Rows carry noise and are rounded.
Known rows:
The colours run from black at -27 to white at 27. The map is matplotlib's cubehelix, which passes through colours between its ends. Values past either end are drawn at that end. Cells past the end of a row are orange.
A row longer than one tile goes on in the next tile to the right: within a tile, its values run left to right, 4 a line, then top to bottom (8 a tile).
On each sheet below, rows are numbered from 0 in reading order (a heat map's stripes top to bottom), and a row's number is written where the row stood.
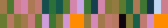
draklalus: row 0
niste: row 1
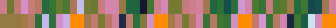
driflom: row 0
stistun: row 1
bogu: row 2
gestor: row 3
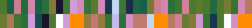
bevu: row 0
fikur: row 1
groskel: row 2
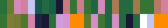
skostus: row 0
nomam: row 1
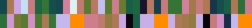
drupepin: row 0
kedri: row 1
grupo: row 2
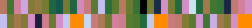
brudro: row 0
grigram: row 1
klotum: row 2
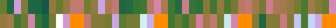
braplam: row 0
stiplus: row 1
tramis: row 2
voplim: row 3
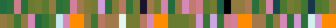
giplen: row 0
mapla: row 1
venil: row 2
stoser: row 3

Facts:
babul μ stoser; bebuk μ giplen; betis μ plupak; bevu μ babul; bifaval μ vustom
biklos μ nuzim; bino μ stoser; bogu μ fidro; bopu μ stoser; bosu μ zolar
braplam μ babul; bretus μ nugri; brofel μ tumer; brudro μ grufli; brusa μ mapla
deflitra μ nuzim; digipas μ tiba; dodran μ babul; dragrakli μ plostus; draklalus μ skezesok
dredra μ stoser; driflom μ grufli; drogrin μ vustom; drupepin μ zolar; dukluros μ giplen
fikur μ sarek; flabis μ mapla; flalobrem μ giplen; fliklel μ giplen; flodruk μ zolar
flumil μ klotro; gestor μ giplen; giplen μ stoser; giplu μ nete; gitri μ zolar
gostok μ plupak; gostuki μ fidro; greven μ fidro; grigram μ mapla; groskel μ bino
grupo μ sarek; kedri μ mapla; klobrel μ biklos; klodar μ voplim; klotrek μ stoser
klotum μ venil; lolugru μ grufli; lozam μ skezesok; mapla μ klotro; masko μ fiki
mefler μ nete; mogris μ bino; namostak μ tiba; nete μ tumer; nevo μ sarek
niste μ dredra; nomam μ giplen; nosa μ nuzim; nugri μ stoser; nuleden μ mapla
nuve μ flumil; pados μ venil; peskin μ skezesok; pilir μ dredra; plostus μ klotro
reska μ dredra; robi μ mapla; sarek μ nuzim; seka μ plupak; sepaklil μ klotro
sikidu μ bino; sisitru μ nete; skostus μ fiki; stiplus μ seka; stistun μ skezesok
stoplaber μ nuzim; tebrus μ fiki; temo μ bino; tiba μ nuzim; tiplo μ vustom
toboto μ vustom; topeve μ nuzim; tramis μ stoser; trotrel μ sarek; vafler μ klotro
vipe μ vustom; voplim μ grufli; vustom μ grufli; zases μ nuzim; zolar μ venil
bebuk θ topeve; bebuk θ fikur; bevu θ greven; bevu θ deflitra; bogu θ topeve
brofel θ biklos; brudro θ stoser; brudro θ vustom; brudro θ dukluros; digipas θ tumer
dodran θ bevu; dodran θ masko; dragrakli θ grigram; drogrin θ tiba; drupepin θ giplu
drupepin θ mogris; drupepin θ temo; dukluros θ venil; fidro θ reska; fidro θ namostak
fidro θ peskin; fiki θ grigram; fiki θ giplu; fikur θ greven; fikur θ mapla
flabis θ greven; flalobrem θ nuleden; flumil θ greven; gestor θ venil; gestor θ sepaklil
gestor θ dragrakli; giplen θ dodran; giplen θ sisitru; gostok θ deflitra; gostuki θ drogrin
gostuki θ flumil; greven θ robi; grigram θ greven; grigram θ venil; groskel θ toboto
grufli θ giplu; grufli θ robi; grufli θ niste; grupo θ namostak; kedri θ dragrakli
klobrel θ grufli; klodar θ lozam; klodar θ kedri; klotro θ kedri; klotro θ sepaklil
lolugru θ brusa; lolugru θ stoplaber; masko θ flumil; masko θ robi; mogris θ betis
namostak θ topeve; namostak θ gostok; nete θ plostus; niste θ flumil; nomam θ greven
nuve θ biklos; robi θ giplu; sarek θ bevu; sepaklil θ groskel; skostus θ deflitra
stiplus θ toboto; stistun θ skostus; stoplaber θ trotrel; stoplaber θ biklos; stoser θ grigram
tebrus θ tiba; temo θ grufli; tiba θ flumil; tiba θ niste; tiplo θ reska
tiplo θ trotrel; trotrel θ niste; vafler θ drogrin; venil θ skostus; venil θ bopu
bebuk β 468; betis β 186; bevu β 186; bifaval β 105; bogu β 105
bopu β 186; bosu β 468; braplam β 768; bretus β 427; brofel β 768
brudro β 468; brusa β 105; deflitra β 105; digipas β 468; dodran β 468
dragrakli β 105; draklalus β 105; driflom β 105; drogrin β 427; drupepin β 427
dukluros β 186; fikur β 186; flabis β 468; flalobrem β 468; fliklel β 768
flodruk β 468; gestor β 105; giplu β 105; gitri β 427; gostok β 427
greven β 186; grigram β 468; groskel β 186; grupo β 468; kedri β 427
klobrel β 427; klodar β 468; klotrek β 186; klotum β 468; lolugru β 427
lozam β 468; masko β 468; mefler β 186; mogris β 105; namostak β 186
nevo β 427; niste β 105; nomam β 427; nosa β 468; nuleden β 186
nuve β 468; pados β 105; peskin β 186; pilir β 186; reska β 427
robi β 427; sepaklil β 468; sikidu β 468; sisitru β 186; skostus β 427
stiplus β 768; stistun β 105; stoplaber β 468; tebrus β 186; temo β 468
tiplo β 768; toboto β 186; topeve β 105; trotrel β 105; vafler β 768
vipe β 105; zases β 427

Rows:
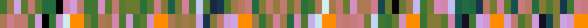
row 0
robi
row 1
gostuki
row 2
namostak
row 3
grufli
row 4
brusa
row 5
gostok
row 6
dodran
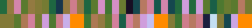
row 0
fiki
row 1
nevo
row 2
tiba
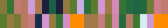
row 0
deflitra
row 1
tebrus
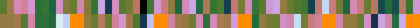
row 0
lolugru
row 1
flumil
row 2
lozam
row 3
zolar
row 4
nosa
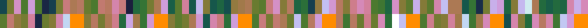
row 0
klobrel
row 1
topeve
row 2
sarek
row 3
giplu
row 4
toboto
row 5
pados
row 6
gitri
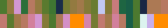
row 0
klotro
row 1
vafler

